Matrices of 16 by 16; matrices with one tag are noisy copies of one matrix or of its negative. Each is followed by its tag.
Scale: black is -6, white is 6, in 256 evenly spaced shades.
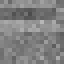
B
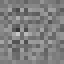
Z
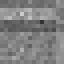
B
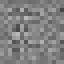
Z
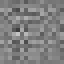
Z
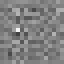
Z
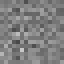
Z
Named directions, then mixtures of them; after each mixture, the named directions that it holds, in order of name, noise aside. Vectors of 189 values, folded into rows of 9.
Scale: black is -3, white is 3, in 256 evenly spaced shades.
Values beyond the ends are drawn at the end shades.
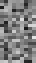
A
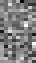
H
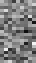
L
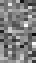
H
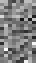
A, L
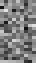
A, L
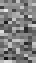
A, L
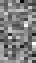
H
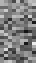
L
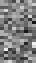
L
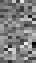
H, L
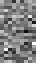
L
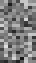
A, H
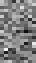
L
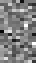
A, H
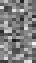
A, H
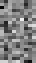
A
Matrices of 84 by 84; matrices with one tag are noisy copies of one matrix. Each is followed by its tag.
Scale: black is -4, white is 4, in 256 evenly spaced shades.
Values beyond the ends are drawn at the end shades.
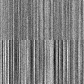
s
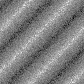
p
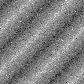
p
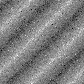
p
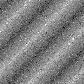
p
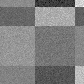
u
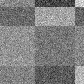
u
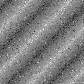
p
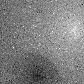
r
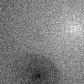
r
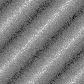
p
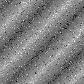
p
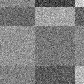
u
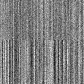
s
